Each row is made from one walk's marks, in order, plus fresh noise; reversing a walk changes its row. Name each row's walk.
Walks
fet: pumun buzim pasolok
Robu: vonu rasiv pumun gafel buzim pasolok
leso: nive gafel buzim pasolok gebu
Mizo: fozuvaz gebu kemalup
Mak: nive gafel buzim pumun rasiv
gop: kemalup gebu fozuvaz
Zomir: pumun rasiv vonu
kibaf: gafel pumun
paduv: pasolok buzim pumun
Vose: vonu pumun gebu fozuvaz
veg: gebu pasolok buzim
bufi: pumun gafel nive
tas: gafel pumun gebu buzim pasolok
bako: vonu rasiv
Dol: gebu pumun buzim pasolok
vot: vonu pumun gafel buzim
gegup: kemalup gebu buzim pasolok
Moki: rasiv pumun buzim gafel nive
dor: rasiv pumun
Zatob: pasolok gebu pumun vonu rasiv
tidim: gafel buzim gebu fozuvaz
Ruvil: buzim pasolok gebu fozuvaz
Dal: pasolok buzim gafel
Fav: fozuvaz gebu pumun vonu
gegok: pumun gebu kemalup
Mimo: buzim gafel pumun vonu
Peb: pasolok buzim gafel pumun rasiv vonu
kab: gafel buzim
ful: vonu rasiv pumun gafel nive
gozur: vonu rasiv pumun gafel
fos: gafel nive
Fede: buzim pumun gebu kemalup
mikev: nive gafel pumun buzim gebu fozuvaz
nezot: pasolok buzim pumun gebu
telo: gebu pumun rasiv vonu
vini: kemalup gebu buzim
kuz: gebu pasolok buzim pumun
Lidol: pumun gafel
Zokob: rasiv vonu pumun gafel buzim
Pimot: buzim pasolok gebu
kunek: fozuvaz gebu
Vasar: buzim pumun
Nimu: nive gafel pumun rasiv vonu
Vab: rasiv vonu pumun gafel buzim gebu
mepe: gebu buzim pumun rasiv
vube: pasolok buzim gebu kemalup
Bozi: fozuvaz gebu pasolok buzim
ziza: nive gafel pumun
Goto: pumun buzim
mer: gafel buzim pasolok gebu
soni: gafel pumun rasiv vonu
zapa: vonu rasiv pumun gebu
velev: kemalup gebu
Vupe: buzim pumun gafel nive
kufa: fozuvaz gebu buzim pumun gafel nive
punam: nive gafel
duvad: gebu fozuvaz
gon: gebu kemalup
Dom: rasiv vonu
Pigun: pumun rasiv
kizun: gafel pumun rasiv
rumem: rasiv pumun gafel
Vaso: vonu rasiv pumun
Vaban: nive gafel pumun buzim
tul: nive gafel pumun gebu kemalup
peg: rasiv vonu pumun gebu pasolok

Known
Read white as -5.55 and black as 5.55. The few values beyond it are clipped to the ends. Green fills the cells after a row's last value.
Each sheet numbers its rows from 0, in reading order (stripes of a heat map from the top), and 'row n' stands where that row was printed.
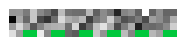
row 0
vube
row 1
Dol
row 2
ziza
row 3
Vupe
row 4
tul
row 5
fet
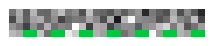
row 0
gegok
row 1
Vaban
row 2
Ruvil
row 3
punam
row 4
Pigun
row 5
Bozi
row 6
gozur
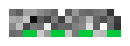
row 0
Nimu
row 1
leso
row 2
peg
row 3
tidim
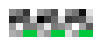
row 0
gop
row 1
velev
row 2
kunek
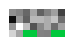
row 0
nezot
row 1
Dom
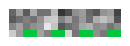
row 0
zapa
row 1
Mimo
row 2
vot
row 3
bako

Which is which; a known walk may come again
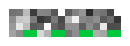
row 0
Mimo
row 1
mer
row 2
Pigun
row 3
mikev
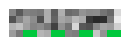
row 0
telo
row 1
gegok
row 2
kizun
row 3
gegup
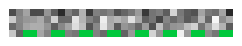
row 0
Zokob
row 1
Moki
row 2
Peb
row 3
paduv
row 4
Zomir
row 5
tas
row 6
Bozi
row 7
Zatob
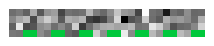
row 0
kibaf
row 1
bako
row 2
ziza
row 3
vini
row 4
gon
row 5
kufa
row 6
fet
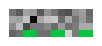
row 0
Nimu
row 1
Vaso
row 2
vot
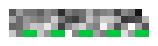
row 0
Robu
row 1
Vupe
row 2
veg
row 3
Vasar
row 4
duvad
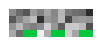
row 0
kuz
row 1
Fede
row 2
Dal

